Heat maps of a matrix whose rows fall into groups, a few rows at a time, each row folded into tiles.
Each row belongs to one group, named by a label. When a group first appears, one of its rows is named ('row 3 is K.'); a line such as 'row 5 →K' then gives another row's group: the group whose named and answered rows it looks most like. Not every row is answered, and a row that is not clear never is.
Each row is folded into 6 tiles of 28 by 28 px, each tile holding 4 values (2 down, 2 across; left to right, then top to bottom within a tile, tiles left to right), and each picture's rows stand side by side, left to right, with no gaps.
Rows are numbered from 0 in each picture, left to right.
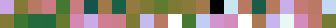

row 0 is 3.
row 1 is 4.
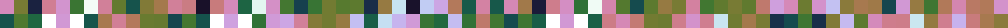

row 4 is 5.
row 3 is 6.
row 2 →6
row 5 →4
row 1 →6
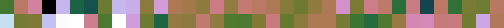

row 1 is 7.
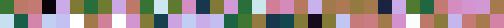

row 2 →4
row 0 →4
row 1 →5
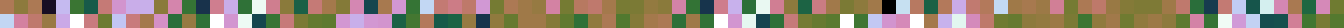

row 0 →4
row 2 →5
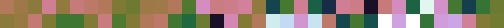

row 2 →6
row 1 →3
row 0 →7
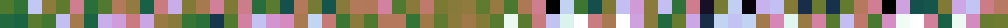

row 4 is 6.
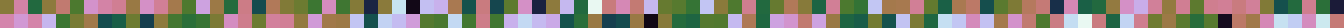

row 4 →3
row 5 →3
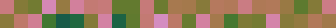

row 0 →7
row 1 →7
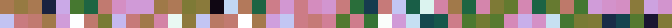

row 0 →4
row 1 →4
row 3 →5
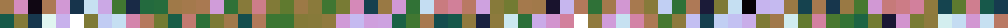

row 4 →6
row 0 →6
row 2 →5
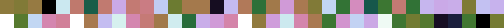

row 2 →5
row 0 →4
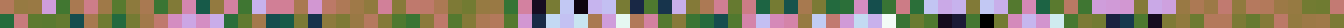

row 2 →7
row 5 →5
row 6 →5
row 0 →7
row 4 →3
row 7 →7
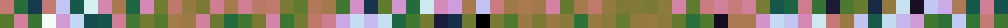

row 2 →5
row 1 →7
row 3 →7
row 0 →6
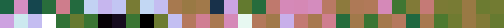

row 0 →5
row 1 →4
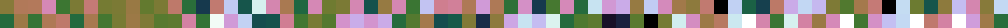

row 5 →4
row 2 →5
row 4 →4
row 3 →5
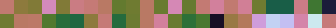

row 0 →7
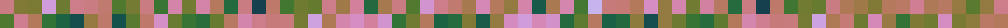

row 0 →7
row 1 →3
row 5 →7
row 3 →5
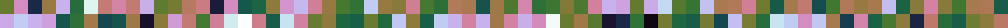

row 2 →3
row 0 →5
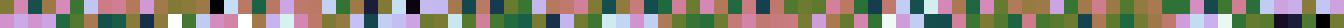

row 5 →6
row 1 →4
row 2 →6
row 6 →7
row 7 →5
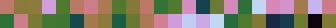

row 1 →5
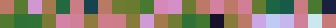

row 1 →3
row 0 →3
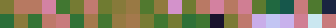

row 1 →3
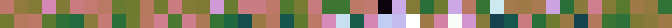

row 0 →7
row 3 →7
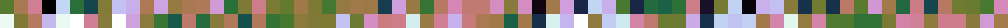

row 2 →4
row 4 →6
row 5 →3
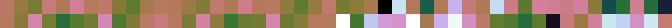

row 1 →7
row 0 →7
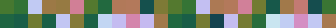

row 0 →3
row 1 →3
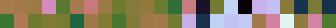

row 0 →7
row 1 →6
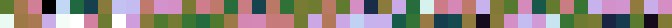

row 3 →5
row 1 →3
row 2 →5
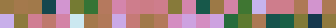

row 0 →4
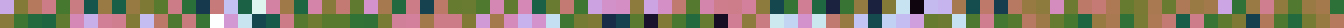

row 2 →3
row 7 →7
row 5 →6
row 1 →6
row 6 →7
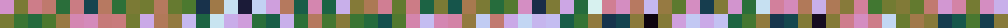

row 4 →5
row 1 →6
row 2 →3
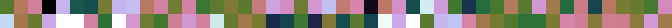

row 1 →5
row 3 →3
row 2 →6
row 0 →4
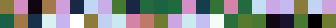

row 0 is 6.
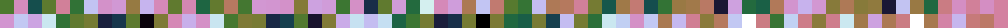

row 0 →5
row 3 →3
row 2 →5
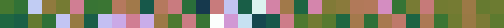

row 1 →6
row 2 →7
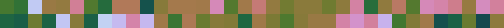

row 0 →3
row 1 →7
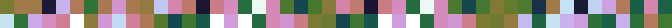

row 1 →6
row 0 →4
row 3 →6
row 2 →6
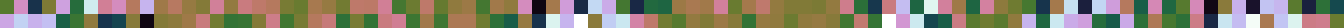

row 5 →6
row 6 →6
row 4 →7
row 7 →6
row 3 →6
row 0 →5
